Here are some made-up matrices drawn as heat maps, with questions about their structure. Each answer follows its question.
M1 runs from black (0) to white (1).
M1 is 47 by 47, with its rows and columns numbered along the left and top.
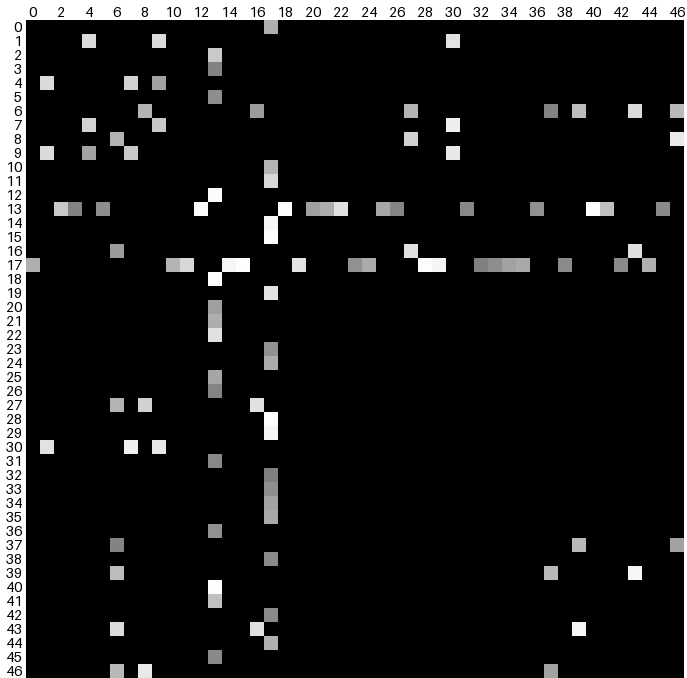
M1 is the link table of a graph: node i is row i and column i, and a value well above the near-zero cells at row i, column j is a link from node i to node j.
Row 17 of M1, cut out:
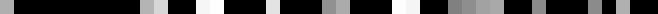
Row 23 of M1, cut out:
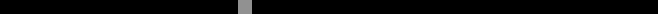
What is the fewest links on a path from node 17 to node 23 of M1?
1
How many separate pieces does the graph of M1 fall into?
4
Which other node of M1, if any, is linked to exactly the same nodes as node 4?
node 30
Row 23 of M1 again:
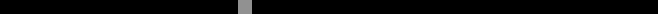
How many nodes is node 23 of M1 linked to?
1
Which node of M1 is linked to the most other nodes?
node 17
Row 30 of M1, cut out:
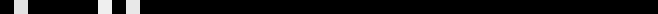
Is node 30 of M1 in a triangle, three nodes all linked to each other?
yes
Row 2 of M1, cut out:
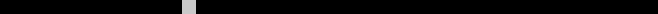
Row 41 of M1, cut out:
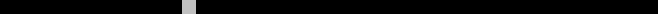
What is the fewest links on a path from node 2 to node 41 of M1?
2
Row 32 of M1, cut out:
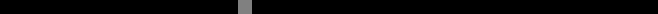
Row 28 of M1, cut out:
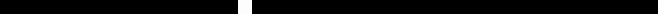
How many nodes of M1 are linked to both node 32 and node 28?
1
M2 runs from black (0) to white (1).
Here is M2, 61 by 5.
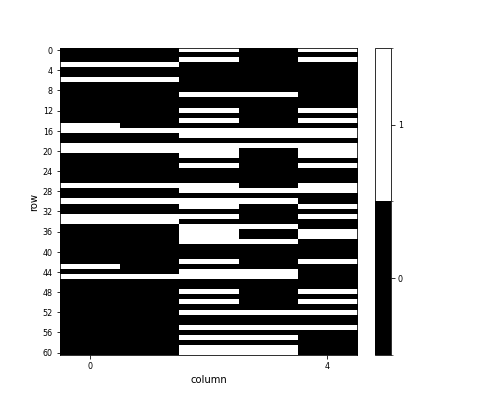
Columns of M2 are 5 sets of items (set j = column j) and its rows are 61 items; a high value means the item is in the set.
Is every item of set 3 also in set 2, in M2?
yes
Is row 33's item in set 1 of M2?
yes
